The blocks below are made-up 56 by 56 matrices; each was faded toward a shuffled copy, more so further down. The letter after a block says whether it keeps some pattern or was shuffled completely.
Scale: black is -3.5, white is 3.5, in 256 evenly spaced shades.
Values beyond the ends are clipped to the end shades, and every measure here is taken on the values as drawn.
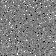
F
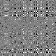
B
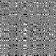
B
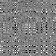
B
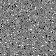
F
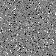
F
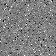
F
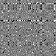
B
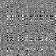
B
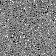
F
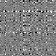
B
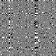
B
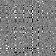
B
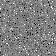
F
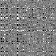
B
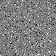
F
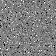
F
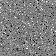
F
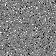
F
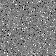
F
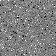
F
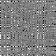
B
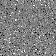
F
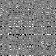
B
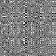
B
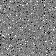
F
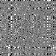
B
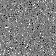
F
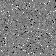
F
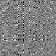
B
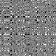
B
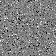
F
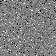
F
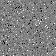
F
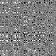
B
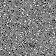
F
